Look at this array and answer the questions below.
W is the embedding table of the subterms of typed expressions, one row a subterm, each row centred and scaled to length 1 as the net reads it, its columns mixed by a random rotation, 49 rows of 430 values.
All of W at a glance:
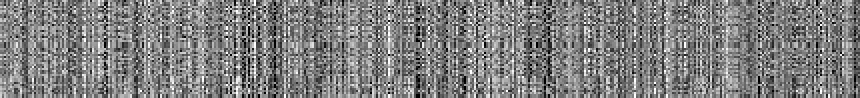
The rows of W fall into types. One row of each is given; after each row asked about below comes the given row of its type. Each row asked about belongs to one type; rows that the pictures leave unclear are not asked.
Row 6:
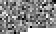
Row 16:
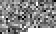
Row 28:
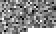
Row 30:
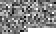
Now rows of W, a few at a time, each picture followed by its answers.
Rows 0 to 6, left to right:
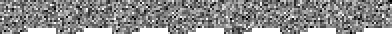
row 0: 30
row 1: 28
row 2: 28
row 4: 16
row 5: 6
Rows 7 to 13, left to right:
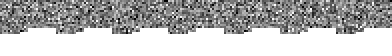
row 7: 30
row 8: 28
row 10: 6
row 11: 30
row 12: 28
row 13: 16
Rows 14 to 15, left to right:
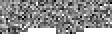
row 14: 16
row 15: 6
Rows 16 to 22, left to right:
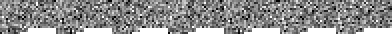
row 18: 30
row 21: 28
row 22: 28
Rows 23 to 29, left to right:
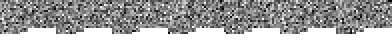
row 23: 28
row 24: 6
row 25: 30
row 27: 6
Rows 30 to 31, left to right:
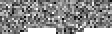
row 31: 16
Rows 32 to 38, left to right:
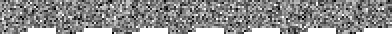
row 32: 28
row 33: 6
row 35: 30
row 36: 30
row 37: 16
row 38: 6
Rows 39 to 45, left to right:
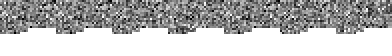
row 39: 6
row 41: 6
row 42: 16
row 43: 6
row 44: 6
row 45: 28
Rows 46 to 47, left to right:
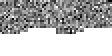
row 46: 6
